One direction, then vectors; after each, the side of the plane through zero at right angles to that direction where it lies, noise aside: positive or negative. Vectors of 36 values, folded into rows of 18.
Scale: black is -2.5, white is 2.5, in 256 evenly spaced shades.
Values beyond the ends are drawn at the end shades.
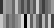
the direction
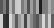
positive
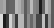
positive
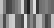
negative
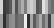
negative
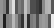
negative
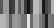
positive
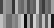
positive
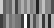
negative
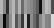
negative
